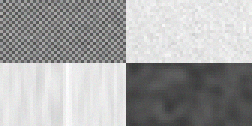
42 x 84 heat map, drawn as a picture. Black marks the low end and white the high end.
It is made of 2 by 2 panels. Panel 1,1: middling, checkered, strong in contrast. Panel 1,2: very high, fine-grained, faint in contrast. Panel 2,1: very high, streaked downward, faint in contrast. Panel 2,2: low, blotchy, faint in contrast.
